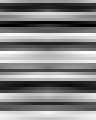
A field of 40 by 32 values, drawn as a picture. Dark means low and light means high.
Grain: streaks across. Stripes: horizontal, repeating 6 times. Mirror symmetry: left to right.
